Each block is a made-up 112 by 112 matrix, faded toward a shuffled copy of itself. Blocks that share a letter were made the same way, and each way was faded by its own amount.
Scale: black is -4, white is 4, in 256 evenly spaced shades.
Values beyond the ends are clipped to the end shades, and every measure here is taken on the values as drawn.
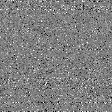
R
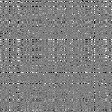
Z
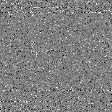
R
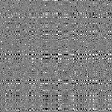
Z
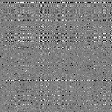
Z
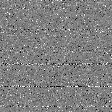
R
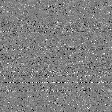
R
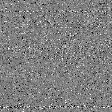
R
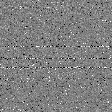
R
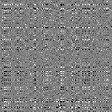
Z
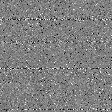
R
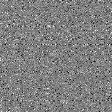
R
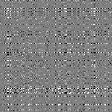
Z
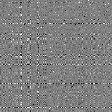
Z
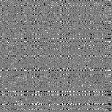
Z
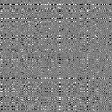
Z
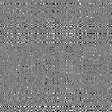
Z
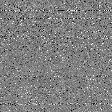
R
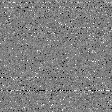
R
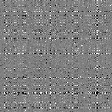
Z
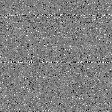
R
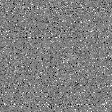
R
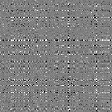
Z
